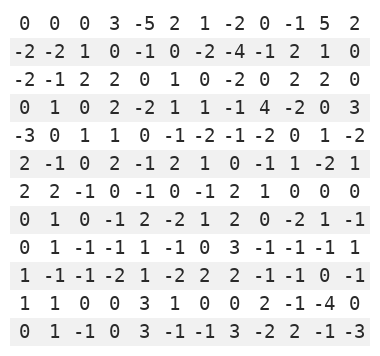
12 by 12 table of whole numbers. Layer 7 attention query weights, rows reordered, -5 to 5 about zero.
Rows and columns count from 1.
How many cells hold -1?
31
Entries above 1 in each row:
4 1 4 3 0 3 3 2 1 2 2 3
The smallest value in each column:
-3 -2 -1 -2 -5 -2 -2 -4 -2 -2 -4 -3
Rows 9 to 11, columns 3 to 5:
-1 -1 1 / -1 -2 1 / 0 0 3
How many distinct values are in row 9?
4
